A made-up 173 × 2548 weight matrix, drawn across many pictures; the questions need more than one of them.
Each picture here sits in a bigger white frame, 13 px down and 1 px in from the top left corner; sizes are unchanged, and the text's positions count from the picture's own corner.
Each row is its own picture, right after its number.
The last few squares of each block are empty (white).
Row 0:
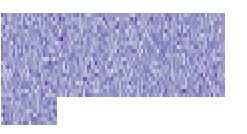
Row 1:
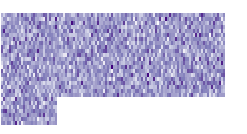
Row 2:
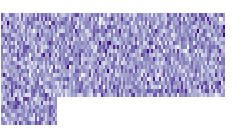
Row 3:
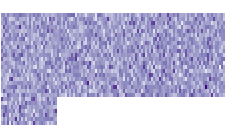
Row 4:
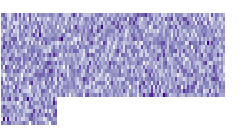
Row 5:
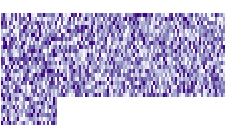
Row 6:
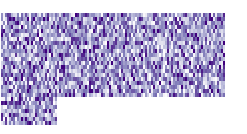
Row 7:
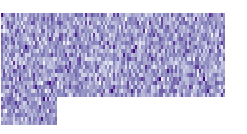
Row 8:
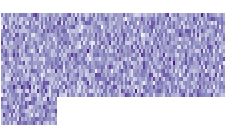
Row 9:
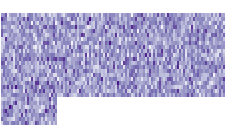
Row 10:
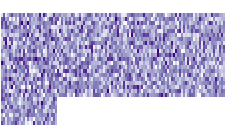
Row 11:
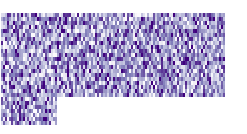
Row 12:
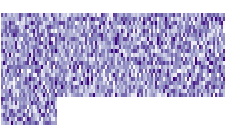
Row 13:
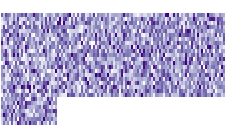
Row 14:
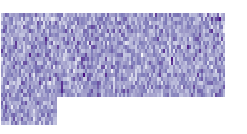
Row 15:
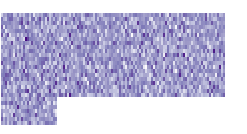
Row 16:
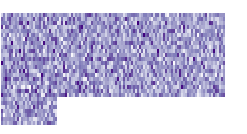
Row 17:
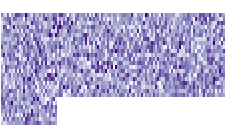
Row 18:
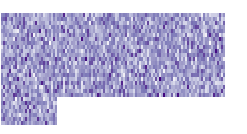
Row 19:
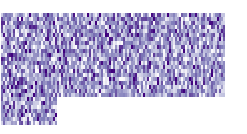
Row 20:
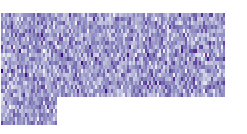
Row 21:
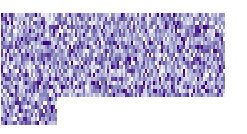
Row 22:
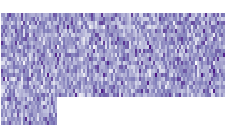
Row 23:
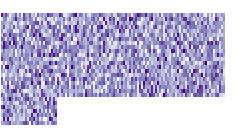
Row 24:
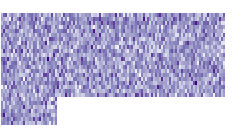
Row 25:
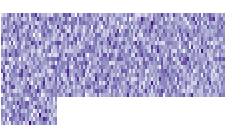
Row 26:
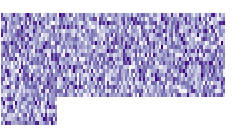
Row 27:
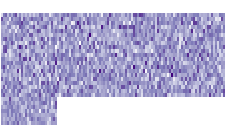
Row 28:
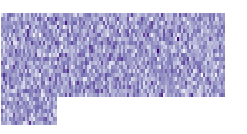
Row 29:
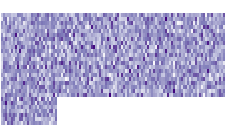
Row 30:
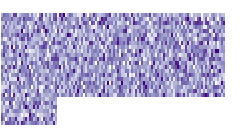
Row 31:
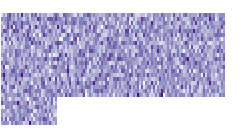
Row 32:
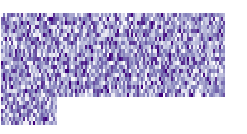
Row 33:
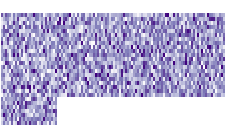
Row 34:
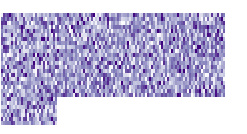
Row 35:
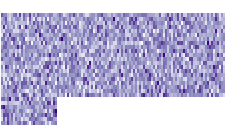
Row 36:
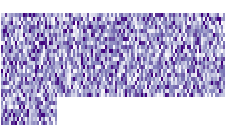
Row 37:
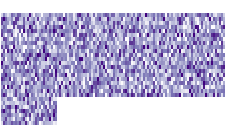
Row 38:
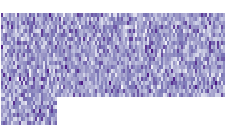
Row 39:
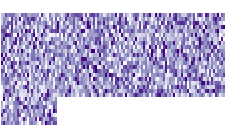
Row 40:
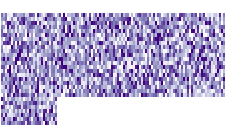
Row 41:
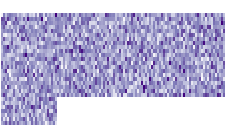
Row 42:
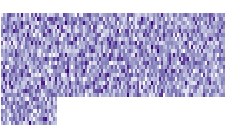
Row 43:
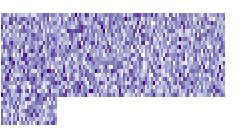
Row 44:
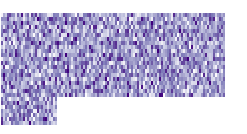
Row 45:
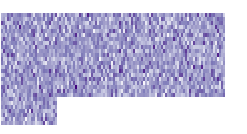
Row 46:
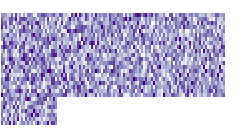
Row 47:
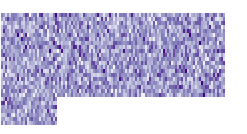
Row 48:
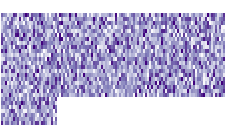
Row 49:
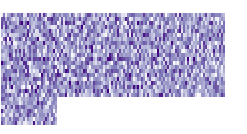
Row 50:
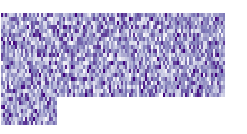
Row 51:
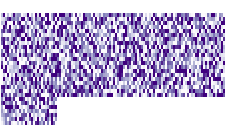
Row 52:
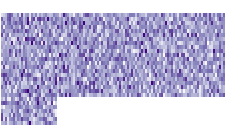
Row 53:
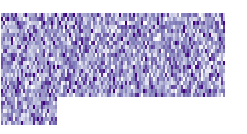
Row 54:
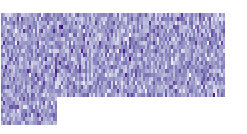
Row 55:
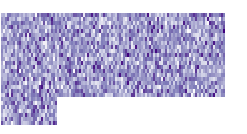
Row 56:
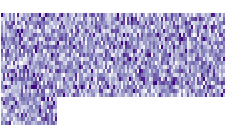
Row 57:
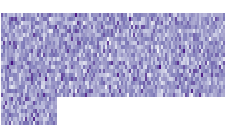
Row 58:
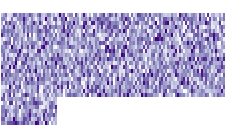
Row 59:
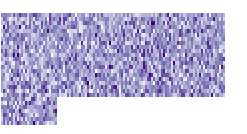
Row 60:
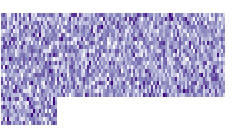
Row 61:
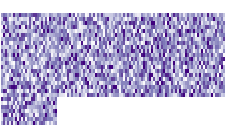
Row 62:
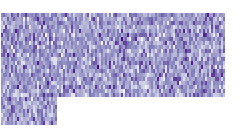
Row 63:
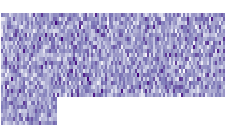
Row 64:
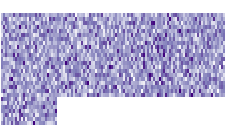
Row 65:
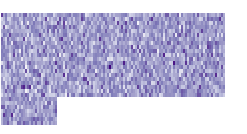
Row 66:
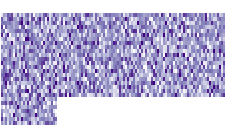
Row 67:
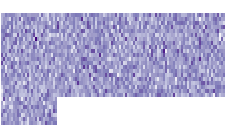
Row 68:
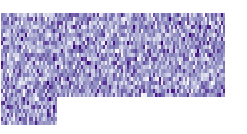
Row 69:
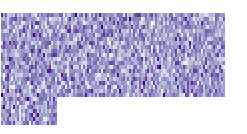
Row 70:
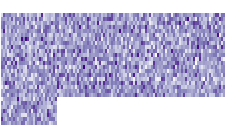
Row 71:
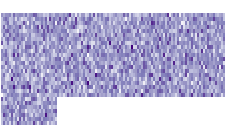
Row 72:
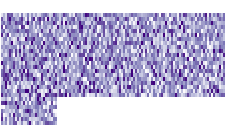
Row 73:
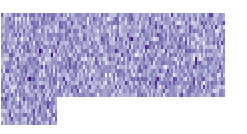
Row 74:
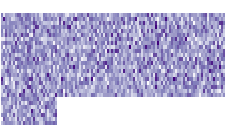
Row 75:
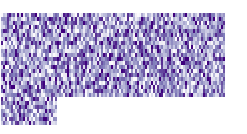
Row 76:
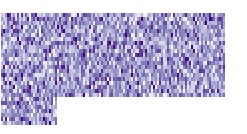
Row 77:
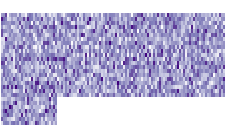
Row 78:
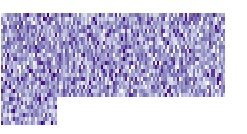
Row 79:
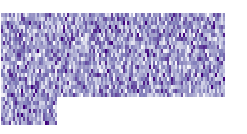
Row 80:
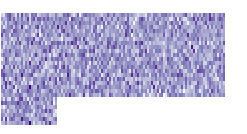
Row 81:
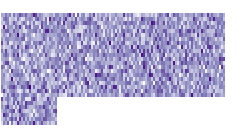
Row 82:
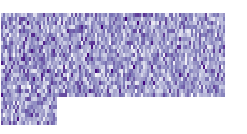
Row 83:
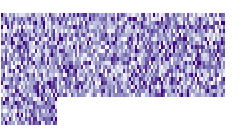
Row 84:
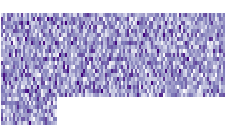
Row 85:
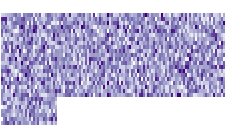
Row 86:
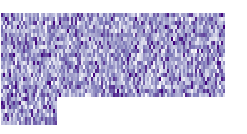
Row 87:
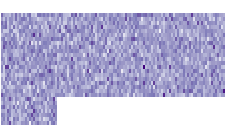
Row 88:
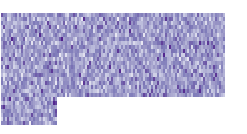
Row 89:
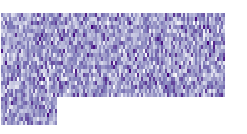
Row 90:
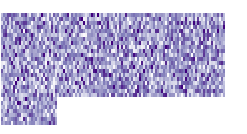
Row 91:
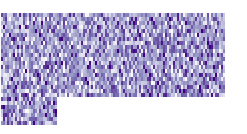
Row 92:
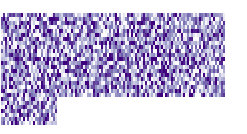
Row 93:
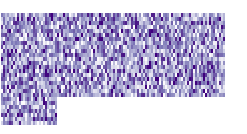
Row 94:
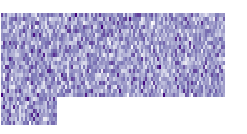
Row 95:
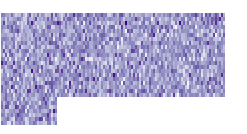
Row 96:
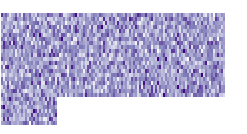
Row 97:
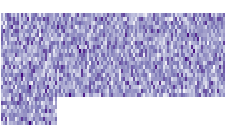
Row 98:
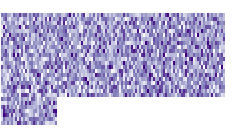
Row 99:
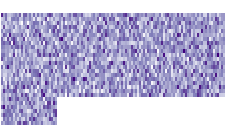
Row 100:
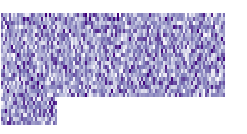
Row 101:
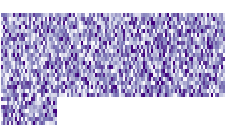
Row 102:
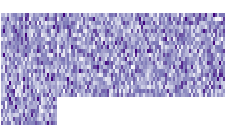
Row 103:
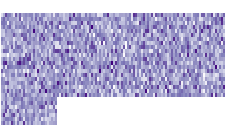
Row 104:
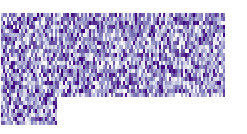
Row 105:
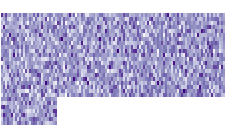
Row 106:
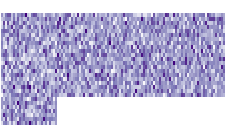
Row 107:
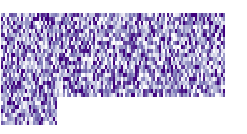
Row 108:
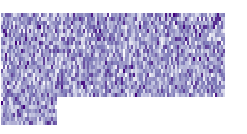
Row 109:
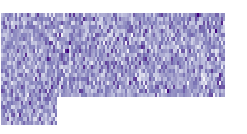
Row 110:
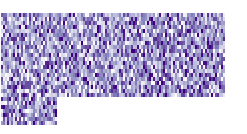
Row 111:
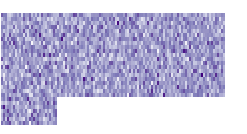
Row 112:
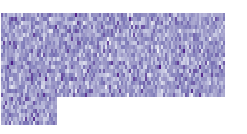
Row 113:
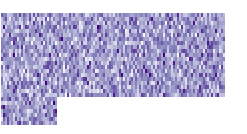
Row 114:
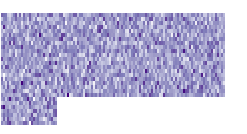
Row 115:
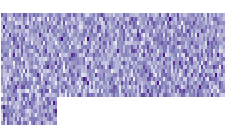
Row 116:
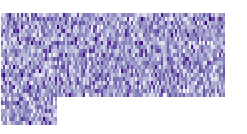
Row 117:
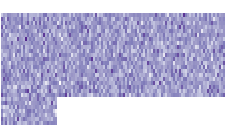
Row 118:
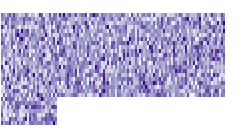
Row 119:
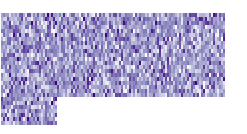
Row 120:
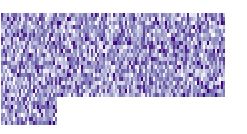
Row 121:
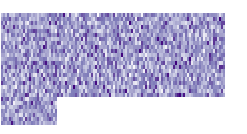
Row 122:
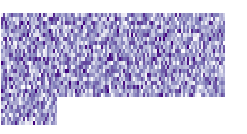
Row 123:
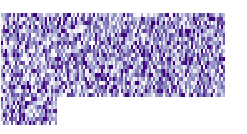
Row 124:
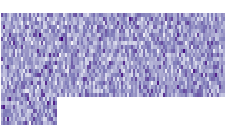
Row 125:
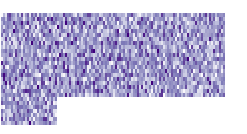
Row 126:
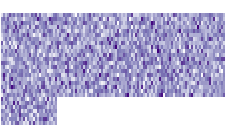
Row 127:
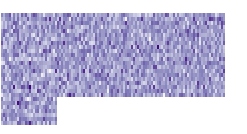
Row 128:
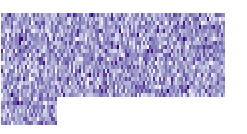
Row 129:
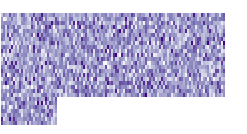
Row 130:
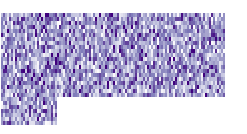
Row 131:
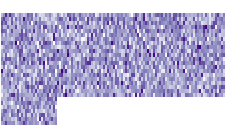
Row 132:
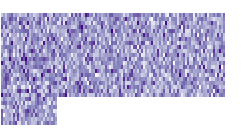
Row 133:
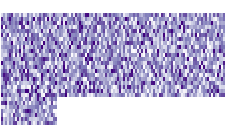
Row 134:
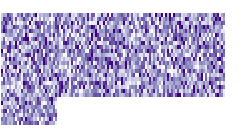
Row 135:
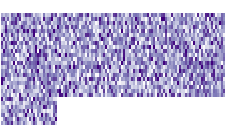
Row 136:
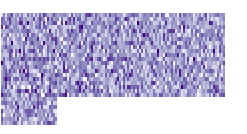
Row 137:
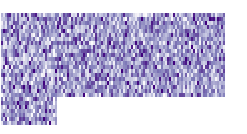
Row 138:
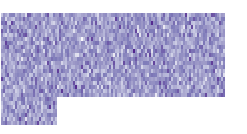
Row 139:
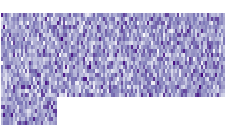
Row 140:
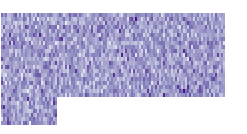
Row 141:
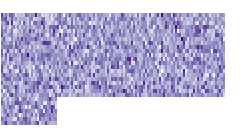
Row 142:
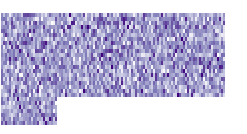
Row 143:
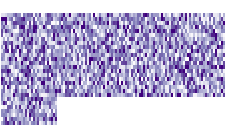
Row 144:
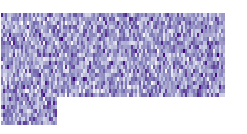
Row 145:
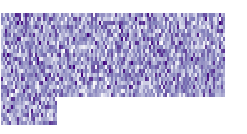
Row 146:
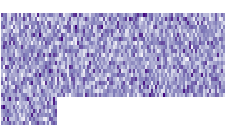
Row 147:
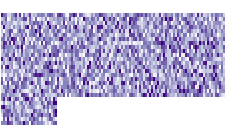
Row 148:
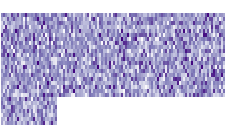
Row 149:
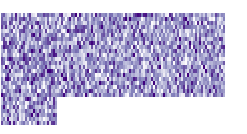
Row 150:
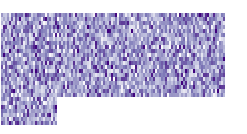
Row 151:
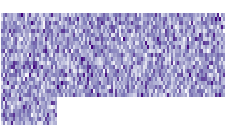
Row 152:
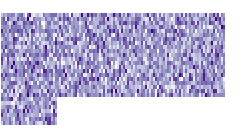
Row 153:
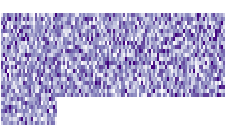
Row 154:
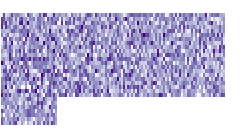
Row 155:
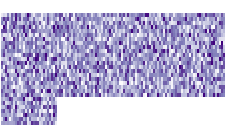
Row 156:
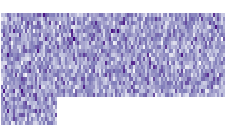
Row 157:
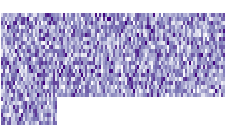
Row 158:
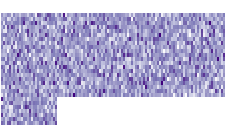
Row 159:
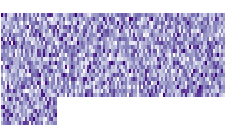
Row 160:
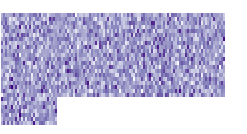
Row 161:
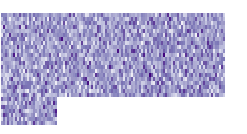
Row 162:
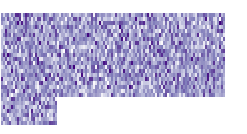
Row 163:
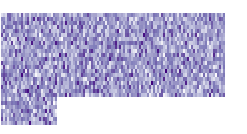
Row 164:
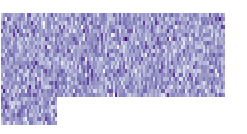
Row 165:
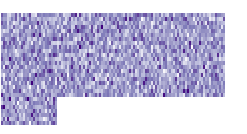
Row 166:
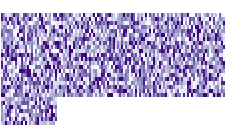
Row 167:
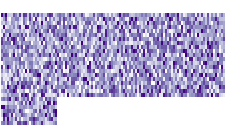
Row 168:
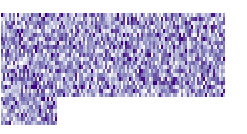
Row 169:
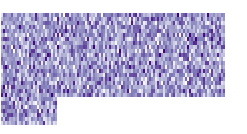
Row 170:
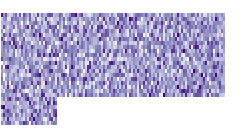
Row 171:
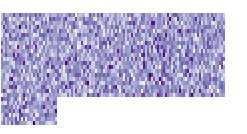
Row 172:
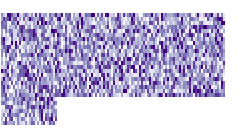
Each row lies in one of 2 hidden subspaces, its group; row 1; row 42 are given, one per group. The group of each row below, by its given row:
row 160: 42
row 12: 1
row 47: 1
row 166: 1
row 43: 42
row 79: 1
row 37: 1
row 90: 1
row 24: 1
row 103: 1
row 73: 1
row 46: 42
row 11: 42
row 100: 1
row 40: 1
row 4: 42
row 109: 1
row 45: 1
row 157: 1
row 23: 42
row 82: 42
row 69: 42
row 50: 42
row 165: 42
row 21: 1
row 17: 1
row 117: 42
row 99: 42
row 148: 1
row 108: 1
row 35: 42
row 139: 42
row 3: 42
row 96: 42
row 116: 42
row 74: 1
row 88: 42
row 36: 1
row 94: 42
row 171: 42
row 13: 42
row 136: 42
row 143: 1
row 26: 1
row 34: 1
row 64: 42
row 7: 1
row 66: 42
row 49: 42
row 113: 42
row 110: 42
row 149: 42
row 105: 42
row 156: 1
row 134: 1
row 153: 1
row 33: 42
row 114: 42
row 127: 42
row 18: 1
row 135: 1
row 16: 42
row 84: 42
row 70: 1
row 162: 1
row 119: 1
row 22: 1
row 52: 42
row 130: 1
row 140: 42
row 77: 1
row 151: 1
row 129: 1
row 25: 42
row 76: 42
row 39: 1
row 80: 42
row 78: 1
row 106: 42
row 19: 1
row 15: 42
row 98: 42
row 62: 1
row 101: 42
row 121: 1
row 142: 1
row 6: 42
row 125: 42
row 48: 1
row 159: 42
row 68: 1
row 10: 42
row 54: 1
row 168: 1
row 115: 42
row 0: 42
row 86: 1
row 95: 1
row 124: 42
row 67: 1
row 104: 1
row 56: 1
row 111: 42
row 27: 1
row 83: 1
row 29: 1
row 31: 42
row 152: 1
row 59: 42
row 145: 1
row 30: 1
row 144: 42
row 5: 42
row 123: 42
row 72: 42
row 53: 1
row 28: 42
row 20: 1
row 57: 42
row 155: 1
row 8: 42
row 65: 42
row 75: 42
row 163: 42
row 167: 42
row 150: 1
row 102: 1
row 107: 1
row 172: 1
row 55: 1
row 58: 1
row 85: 1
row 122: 42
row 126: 42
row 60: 42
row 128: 1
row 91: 42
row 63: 1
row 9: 1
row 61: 42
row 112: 42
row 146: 42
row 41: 1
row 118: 1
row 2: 1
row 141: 1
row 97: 42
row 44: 42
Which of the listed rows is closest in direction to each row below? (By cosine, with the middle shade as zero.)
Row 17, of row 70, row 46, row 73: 73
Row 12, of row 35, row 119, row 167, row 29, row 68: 119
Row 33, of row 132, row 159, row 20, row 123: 123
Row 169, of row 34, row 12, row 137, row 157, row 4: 34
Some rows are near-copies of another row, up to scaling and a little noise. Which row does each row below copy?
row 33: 13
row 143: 85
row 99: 144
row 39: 67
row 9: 77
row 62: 148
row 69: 94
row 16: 136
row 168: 56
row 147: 88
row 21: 141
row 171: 64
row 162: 145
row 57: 112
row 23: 96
